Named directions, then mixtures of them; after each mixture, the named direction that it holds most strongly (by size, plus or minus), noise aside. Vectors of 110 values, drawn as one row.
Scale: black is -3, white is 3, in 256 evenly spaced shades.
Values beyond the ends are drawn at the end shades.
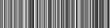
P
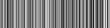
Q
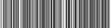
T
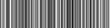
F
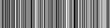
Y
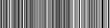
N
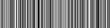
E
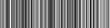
F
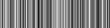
E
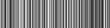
F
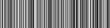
P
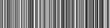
Q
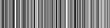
Y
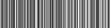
E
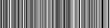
N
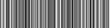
F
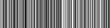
Q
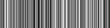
Q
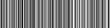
N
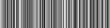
T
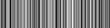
F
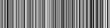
Q
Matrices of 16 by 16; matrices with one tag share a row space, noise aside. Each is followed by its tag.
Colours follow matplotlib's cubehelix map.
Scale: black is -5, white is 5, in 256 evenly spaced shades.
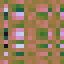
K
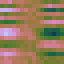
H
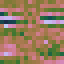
H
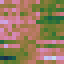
H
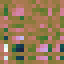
K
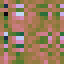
K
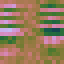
H
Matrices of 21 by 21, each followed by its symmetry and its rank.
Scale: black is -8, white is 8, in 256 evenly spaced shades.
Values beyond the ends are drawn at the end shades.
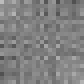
symmetric, rank three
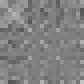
symmetric, rank three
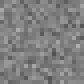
neither, full rank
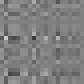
neither, rank two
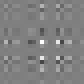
symmetric, rank one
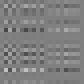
neither, rank one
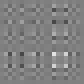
symmetric, rank one
